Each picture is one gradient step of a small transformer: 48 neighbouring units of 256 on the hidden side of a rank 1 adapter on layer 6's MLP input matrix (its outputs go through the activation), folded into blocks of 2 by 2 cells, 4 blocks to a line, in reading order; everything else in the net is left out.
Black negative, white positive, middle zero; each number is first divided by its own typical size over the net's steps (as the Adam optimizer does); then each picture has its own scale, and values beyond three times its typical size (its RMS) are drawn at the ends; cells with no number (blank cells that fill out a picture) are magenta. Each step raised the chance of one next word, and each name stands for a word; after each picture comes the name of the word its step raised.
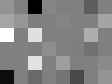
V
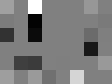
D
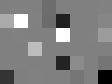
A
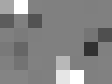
D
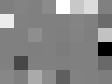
A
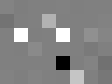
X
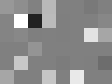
X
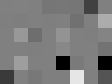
X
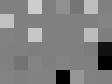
A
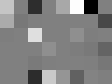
V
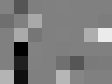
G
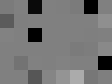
G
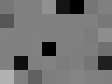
G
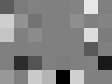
A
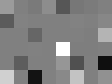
G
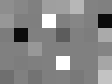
V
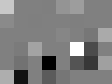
D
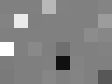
X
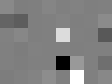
X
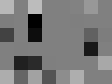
D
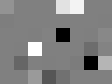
D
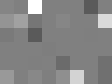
X
